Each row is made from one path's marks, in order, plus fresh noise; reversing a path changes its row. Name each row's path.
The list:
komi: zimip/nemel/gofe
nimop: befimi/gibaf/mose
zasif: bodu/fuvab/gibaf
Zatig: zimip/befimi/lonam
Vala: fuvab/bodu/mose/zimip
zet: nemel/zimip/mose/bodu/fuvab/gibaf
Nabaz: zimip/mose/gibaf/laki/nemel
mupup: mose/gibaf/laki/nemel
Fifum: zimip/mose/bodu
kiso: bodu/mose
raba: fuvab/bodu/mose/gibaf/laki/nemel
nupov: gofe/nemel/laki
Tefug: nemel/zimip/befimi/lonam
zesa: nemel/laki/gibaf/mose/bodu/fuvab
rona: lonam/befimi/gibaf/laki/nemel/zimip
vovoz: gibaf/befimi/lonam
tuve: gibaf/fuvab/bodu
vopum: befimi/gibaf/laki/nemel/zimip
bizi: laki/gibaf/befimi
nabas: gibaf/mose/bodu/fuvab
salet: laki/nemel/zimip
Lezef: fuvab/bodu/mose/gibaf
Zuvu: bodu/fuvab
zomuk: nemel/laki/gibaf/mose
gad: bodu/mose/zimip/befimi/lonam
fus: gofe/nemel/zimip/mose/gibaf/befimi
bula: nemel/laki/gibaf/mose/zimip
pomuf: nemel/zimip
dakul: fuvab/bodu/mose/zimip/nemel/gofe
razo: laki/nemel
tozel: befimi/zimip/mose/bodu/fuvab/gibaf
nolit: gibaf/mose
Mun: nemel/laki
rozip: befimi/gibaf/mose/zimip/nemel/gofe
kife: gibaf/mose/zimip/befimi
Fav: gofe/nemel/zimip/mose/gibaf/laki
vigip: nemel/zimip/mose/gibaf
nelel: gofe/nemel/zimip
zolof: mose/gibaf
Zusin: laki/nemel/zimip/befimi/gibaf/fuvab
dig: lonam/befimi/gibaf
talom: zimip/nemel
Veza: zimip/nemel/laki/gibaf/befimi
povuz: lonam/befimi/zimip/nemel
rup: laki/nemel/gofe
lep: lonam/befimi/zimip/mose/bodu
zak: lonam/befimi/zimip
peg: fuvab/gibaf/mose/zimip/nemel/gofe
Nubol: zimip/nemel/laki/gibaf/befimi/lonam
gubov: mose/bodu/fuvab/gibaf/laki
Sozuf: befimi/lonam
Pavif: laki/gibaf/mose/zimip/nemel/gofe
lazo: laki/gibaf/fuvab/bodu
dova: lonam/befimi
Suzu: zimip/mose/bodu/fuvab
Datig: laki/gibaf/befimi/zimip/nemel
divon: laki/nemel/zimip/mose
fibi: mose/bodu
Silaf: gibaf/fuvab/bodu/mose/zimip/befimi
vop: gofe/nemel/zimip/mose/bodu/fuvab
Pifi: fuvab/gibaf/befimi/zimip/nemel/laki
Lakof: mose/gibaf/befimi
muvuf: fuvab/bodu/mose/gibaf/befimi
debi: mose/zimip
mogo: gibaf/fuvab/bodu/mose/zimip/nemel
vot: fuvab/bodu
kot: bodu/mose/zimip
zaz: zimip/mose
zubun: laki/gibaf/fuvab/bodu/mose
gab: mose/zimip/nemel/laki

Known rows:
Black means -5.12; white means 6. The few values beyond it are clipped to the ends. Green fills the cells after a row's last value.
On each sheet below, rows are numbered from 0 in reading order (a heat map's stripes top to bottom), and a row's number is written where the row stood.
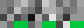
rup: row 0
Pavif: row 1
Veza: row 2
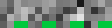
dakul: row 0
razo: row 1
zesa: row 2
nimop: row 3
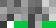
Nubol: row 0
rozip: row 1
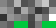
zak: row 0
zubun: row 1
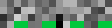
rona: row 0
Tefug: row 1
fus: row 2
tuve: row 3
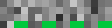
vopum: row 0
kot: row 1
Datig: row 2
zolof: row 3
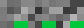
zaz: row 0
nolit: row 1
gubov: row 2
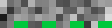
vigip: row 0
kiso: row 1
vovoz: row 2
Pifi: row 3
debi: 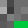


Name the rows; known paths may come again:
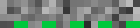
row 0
Zuvu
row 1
komi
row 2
zolof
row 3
nupov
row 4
nabas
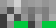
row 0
divon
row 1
gad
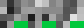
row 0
gab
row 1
Zusin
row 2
Nabaz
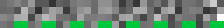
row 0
Fifum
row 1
zomuk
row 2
Lakof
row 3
talom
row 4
Mun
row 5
dig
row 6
debi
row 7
zubun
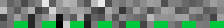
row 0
Tefug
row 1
mogo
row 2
fus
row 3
Silaf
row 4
nolit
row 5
Vala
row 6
vot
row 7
bizi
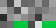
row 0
povuz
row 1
Veza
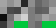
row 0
zet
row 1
zaz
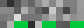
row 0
Zatig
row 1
vopum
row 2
kiso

